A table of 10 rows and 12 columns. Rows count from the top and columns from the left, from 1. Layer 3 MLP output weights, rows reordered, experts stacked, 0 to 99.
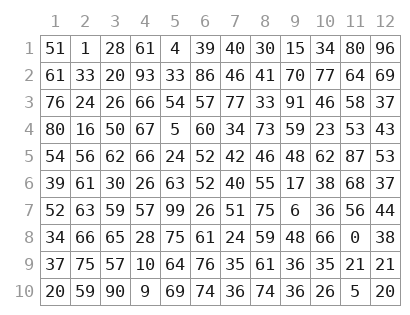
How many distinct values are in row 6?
12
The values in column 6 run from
26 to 86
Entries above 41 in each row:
4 8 8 8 11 5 9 7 5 5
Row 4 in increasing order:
5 16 23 34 43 50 53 59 60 67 73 80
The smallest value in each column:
20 1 20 9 4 26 24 30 6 23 0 20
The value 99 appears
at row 7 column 5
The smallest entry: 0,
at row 8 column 11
